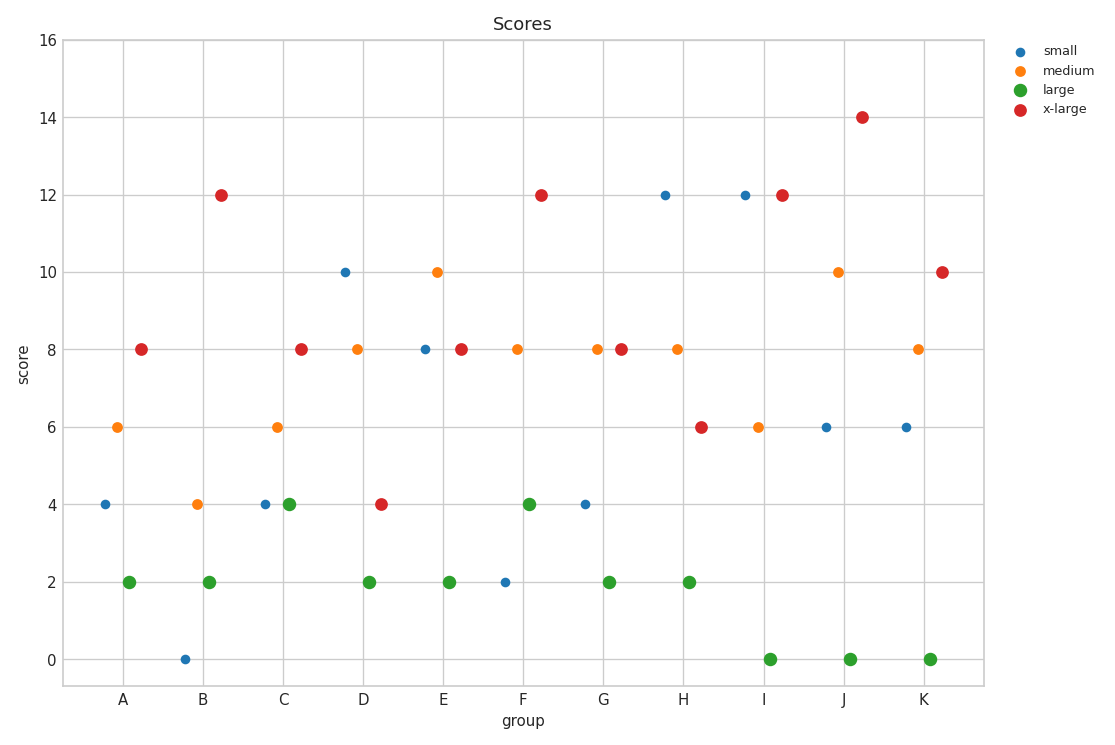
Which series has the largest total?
x-large
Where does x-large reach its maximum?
J
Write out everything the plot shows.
Title: Scores
x-axis: group, ticks A B C D E F G H I J K
y-axis: score, ticks 0 2 4 6 8 10 12 14 16
Legend: small, medium, large, x-large
Values:
small: 4 0 4 10 8 2 4 12 12 6 6
medium: 6 4 6 8 10 8 8 8 6 10 8
large: 2 2 4 2 2 4 2 2 0 0 0
x-large: 8 12 8 4 8 12 8 6 12 14 10
